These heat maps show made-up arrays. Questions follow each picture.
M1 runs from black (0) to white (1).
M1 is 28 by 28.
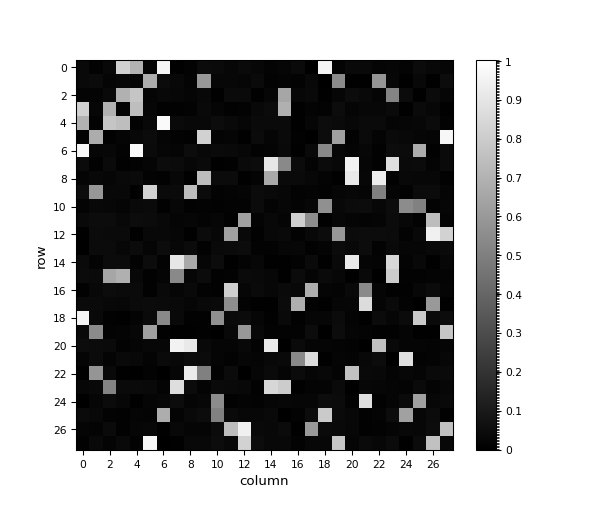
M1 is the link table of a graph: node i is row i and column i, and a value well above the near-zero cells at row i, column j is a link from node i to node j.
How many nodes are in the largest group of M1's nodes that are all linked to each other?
3
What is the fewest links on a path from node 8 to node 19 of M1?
3
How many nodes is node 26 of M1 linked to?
4
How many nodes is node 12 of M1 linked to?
4
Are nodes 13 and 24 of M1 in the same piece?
no
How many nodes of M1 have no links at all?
1
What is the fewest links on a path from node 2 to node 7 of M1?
2
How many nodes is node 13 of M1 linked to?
0
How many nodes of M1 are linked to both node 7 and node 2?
2
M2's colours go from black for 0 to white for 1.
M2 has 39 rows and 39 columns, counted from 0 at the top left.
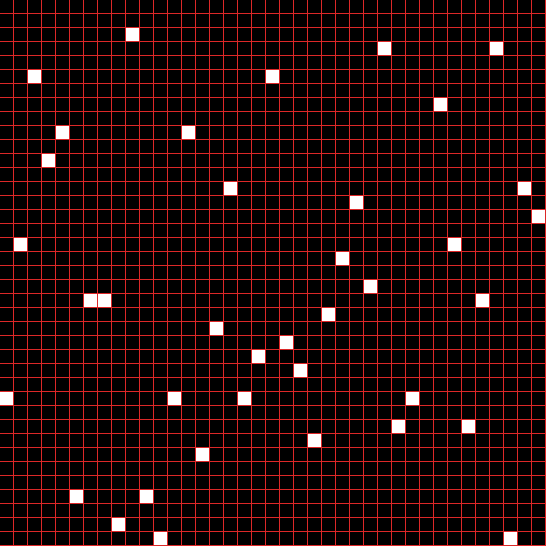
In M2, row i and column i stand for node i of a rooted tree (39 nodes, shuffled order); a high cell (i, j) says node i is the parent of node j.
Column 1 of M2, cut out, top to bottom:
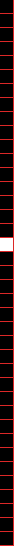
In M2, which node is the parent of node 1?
17
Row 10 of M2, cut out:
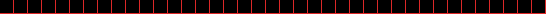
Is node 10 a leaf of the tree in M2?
yes
